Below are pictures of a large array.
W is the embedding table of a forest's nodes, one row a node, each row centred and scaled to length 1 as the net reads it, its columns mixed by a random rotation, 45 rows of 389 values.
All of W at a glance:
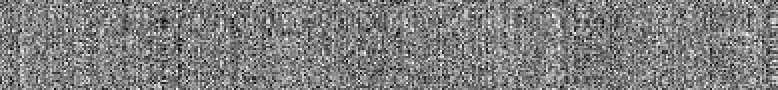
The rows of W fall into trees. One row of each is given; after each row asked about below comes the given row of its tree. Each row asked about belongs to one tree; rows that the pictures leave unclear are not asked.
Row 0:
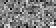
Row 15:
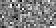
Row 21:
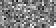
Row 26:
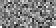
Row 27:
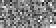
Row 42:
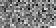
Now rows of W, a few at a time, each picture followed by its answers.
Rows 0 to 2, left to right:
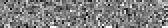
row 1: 42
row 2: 15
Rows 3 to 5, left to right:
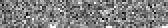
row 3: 21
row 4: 26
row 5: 27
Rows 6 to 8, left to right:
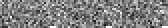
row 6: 15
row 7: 26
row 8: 26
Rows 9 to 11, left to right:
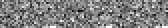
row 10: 27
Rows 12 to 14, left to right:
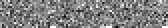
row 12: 26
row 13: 27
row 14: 15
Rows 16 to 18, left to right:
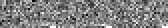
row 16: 42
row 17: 42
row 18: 21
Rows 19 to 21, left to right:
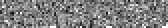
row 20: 0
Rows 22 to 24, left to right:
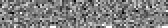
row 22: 27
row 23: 42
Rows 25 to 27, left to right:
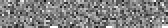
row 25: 26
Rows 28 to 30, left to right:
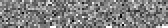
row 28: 15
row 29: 21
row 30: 27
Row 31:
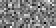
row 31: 15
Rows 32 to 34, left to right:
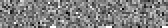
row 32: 26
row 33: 27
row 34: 0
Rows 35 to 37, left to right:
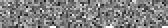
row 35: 26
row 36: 21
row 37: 26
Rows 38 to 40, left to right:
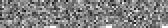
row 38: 27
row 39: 27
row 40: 21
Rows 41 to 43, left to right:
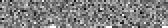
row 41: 27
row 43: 0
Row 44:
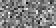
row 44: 26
